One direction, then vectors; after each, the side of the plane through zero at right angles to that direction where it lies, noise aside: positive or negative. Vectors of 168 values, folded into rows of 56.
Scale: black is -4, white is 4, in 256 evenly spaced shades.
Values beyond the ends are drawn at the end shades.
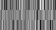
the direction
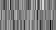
positive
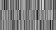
positive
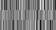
positive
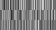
positive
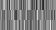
negative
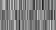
negative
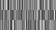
negative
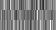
negative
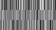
positive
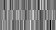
positive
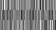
negative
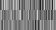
negative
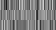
positive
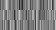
negative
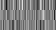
positive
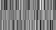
positive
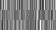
negative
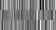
negative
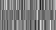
negative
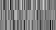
positive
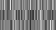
negative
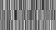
negative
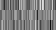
positive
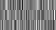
negative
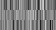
positive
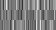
negative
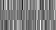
negative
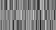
positive
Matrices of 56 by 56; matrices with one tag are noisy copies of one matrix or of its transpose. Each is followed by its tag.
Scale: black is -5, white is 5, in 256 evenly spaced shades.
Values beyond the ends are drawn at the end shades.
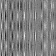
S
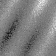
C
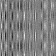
S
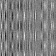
S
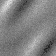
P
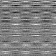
S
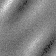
P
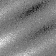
C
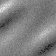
P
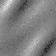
P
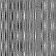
S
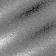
C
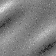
P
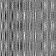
S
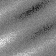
C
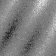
C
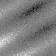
C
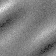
P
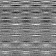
S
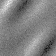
P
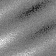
C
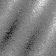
C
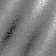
C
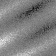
C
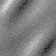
P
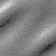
P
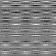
S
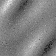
P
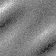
P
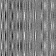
S
